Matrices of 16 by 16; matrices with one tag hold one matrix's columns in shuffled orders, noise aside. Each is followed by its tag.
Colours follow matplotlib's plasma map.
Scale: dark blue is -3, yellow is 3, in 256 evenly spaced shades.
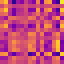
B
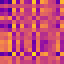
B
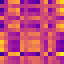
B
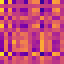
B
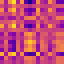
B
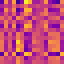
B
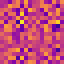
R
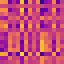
B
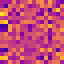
R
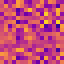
R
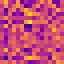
R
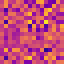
R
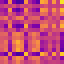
B
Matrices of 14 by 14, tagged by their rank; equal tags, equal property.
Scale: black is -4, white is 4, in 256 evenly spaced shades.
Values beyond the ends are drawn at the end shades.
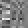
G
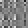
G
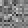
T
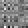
G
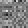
G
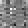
T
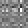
G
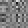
G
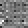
T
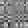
G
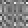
G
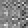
T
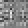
T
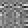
T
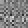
T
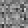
T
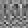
T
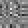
G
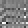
G
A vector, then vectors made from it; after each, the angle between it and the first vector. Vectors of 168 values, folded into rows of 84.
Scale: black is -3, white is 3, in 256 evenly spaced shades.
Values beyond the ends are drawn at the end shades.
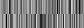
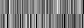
partly opposed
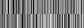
partly opposed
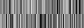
nearly parallel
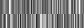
nearly opposite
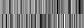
nearly parallel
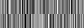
partly opposed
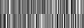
nearly opposite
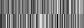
nearly opposite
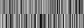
nearly parallel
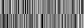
orthogonal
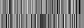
nearly parallel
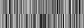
nearly parallel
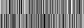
partly aligned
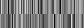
orthogonal
